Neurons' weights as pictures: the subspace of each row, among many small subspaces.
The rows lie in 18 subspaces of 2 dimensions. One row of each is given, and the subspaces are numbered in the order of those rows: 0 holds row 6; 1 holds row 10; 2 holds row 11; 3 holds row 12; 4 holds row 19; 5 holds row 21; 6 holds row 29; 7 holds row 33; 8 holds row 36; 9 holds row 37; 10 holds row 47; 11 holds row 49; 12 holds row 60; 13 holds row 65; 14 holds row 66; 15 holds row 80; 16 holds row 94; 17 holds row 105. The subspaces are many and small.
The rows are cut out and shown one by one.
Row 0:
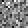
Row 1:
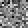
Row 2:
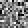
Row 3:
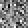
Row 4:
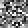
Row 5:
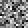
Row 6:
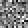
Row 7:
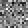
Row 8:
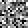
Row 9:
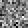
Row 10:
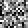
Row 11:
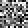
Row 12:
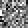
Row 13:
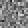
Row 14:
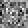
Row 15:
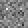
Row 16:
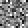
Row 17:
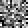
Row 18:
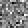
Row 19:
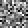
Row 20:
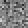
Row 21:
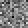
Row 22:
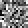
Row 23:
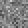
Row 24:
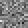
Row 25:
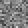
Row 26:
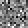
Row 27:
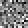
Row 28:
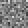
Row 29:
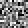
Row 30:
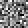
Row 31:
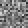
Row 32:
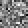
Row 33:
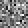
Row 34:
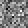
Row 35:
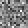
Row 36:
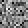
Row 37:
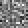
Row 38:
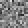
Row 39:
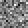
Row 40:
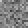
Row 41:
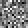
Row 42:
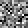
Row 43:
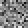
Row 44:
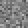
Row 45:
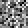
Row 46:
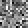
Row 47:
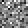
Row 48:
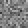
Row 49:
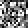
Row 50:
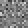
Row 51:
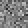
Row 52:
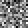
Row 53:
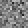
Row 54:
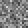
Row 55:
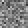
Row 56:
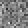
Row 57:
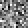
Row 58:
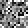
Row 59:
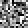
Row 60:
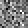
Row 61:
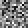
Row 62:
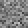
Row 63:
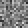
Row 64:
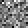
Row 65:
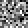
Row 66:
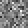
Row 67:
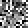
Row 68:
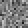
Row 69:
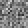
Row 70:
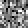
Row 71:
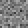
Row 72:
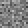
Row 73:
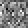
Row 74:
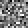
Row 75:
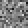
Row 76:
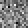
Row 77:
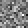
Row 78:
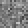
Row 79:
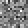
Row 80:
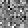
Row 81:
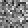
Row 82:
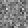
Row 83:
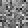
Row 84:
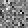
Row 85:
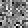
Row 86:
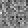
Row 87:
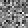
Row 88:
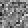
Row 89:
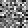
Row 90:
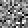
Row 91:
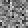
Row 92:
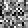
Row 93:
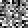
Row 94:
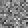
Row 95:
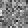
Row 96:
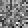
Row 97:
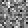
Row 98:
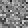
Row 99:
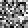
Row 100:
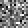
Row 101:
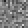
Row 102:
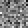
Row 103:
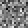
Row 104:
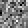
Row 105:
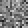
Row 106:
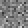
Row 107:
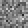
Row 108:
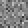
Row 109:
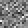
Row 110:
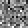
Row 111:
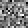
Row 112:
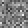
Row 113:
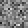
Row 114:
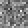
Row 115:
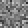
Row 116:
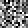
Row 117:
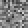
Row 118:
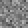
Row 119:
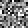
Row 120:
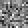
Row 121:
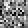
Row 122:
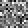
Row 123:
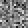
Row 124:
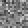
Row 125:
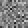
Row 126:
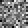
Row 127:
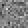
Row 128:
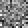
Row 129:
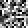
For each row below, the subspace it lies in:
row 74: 7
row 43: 0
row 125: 0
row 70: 11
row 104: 3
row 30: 7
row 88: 11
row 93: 5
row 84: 12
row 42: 12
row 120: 3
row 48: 14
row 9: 5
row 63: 17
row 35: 15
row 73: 11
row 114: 15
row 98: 16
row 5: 14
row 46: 8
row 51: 4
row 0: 10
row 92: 1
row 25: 3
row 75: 13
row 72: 5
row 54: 16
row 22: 3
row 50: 2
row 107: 13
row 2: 6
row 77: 14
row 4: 1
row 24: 1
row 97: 16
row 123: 9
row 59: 9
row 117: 4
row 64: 10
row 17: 17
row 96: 17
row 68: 17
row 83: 8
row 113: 15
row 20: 9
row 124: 4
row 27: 0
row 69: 7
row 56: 11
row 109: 1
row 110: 15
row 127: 9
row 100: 7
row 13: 6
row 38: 6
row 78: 9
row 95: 3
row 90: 12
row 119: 7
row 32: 9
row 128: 17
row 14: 11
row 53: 14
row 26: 15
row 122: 2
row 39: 13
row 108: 2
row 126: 10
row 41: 0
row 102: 17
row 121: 1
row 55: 10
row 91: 8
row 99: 13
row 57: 6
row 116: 12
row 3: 6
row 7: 2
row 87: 12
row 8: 10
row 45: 3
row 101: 4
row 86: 5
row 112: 8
